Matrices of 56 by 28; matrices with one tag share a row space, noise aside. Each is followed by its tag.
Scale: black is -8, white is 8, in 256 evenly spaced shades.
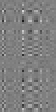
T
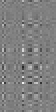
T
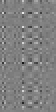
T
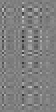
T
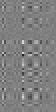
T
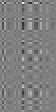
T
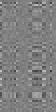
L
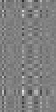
T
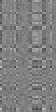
L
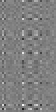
T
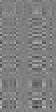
L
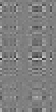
L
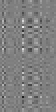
T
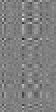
T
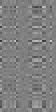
L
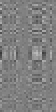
L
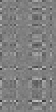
L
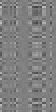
L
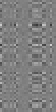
L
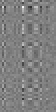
T
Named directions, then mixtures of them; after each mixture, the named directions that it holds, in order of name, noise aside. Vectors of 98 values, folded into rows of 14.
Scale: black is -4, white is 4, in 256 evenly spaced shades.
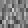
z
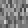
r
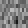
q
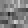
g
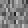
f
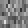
f, r, z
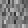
f, q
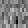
q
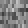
f, g, z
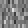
f, q, z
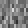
q, z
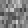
f, g, r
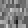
q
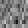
q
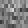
g, r, z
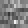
g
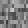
f, g, z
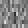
f, q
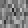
r, z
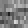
g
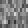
r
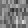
q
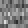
g, q, r
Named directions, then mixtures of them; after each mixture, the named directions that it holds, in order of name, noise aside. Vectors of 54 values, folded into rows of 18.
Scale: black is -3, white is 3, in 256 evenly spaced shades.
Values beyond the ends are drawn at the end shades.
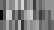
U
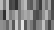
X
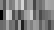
U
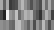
U, X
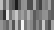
X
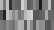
U, X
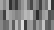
X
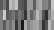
X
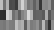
U, X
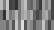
X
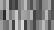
X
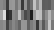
U, X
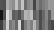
U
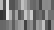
U, X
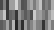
X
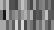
X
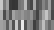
U, X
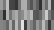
X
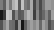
U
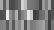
U, X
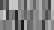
X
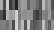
X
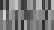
X
